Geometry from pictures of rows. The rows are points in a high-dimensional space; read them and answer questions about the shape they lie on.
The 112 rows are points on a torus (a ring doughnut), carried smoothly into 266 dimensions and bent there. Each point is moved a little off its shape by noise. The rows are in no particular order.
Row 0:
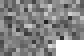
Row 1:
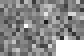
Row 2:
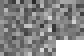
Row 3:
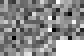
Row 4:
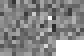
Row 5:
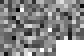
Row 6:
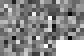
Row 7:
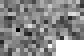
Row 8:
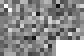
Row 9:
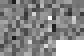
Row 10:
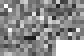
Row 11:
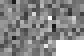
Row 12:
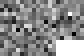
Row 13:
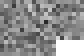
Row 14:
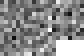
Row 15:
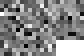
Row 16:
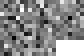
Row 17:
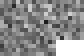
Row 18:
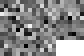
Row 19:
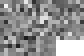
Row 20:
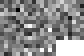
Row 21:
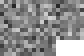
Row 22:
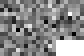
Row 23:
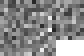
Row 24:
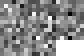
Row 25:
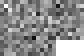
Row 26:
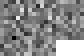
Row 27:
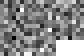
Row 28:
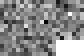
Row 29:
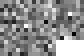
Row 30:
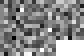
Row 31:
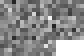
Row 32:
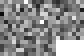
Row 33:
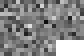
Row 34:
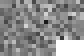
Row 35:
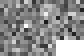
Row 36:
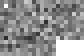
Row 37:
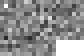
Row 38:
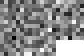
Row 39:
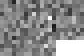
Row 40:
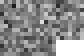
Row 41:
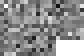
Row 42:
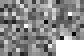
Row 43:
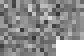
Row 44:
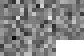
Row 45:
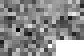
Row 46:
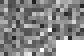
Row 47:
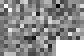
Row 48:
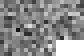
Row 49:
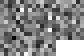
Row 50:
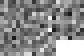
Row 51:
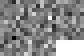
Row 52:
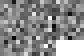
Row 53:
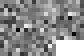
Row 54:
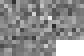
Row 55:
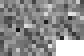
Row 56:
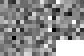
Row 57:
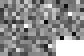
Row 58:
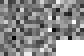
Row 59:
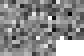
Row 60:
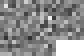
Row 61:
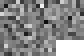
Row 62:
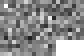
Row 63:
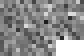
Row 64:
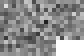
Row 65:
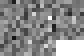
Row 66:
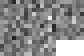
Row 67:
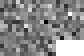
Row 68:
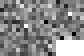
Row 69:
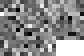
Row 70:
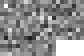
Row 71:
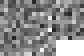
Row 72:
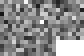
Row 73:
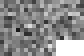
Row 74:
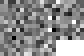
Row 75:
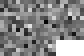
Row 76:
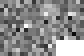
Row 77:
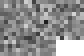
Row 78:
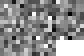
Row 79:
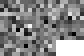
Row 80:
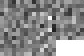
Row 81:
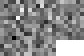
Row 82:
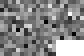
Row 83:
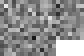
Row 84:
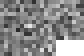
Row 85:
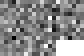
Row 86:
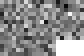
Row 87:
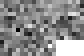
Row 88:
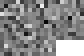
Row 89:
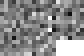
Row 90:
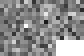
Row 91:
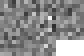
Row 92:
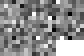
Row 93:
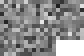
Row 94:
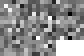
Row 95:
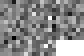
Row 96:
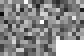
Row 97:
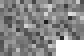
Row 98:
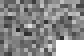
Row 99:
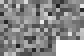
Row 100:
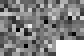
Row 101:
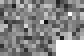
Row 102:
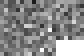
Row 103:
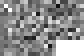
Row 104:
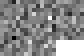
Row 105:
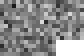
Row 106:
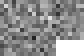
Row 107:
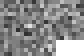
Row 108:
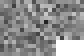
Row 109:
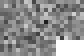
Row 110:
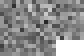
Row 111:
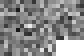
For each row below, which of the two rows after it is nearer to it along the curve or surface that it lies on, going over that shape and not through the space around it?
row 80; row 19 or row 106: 106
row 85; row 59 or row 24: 24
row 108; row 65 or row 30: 65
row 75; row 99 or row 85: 99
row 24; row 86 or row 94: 94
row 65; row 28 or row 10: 10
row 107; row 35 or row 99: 35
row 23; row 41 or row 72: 41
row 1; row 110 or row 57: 110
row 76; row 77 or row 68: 77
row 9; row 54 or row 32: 54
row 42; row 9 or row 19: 19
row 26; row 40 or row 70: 70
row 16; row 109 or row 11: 11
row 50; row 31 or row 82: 31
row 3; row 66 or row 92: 92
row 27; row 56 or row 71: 56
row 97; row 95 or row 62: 62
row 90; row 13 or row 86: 13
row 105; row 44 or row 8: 8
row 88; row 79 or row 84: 79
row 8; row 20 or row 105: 105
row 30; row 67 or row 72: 67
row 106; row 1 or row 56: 1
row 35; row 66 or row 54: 54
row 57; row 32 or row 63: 32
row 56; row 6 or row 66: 6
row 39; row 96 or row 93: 93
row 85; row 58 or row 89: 58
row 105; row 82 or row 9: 82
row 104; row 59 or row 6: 6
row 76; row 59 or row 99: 99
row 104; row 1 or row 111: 111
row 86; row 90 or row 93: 93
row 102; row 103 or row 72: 103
